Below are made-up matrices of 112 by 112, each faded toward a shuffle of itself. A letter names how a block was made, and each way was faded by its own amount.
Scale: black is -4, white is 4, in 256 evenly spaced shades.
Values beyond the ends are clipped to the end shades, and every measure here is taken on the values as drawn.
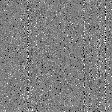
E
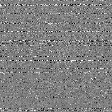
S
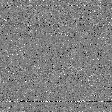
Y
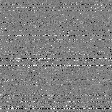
S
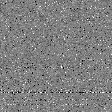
Y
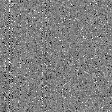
E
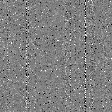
E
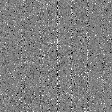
E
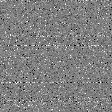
Y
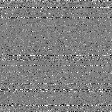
S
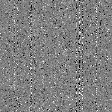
E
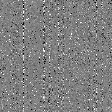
E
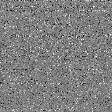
Y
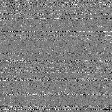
S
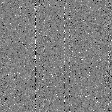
E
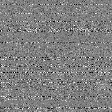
S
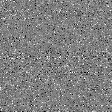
Y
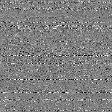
S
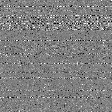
S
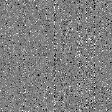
E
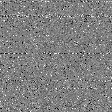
Y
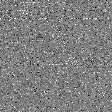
Y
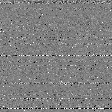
S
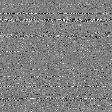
S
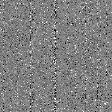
E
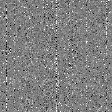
E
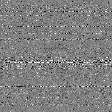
S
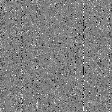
E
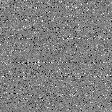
Y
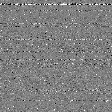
S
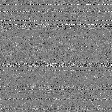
S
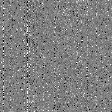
E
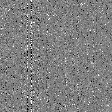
E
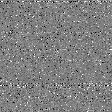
Y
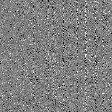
E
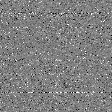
Y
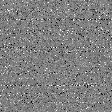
Y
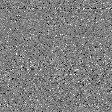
Y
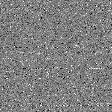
Y
